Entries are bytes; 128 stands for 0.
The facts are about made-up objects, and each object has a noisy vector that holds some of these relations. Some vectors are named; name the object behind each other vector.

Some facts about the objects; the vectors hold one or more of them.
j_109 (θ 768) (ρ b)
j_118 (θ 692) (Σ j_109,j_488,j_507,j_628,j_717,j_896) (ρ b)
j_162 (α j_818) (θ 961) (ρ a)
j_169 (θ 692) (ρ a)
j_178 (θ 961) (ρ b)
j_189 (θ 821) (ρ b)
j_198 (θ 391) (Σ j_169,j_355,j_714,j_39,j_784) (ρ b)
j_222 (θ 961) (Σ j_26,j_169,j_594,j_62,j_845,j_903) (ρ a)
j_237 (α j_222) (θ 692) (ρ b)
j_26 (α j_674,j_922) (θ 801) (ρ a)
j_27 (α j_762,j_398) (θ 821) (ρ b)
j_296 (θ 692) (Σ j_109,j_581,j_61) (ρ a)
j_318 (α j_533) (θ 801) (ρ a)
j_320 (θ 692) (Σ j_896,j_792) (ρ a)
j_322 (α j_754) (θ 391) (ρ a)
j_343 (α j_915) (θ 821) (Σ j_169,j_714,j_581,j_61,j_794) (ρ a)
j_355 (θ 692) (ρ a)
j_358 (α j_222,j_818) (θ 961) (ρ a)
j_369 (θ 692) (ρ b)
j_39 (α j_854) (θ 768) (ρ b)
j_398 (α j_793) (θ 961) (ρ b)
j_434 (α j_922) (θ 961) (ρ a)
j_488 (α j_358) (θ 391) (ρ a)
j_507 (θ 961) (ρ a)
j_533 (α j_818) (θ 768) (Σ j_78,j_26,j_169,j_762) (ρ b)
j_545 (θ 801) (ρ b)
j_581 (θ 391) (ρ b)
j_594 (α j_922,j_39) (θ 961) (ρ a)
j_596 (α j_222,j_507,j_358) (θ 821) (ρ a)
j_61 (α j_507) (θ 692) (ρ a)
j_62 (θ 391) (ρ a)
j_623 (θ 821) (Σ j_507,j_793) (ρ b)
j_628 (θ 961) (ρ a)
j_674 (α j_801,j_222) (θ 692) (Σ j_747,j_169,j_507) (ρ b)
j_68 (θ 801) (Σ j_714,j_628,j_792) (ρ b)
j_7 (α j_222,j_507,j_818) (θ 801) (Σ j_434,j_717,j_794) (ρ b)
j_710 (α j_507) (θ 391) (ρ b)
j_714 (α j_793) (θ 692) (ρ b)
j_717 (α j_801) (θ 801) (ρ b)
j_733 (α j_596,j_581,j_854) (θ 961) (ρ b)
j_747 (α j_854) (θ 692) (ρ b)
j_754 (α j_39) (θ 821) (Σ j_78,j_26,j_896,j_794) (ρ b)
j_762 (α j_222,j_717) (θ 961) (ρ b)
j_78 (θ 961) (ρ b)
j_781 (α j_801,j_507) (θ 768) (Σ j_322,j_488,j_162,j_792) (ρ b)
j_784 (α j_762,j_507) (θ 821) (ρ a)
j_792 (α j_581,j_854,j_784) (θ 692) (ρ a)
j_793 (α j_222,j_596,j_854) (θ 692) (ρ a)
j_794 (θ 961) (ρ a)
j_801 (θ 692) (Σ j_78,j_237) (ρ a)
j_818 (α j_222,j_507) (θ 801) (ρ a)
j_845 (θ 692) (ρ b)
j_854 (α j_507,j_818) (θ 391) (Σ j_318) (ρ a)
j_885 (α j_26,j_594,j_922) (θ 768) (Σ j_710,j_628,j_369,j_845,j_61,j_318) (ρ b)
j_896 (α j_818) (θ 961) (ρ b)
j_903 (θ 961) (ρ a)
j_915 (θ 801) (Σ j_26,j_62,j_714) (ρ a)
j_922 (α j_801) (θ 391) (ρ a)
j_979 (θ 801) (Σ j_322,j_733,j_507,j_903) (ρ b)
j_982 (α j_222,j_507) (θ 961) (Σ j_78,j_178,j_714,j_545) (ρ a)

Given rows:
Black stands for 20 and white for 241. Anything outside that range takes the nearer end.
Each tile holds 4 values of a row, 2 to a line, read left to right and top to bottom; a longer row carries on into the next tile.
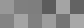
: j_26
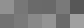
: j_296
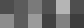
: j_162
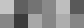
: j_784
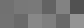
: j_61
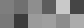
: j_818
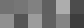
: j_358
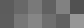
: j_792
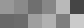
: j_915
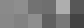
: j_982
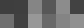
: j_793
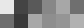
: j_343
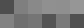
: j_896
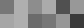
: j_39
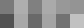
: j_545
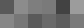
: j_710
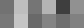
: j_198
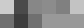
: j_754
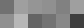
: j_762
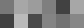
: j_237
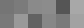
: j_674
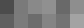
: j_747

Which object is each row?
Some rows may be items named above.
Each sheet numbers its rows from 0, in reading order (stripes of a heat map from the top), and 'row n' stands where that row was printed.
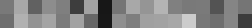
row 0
j_355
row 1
j_623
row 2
j_434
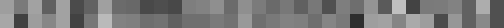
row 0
j_222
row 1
j_62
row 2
j_747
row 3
j_61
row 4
j_818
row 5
j_358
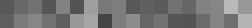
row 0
j_792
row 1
j_854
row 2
j_7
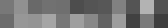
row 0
j_169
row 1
j_162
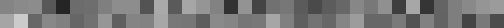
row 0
j_922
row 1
j_674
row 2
j_581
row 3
j_322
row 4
j_109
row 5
j_733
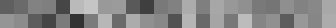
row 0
j_781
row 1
j_801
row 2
j_545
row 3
j_717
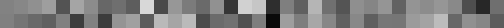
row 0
j_533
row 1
j_318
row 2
j_885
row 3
j_596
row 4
j_714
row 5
j_922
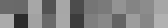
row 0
j_507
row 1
j_717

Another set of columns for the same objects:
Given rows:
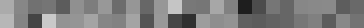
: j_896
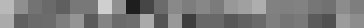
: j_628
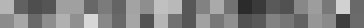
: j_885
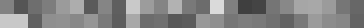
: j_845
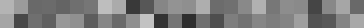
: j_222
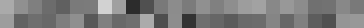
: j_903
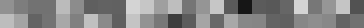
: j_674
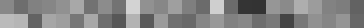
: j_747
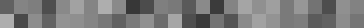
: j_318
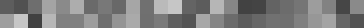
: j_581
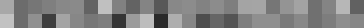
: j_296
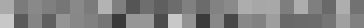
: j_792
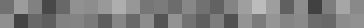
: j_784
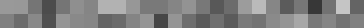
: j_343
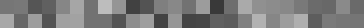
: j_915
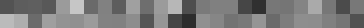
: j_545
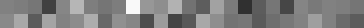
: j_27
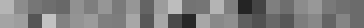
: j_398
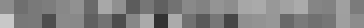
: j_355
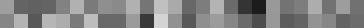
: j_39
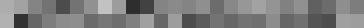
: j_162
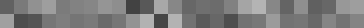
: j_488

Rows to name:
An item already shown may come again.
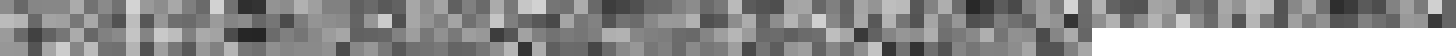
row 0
j_747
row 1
j_198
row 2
j_885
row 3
j_885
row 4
j_533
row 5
j_62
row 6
j_222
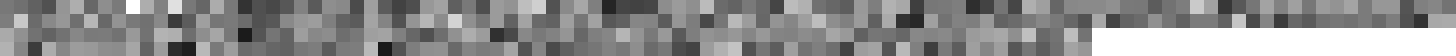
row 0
j_623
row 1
j_781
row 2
j_717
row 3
j_507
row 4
j_762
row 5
j_358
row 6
j_793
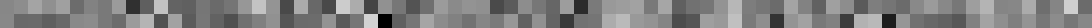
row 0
j_922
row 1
j_818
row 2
j_801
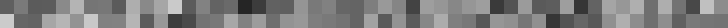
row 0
j_7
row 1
j_26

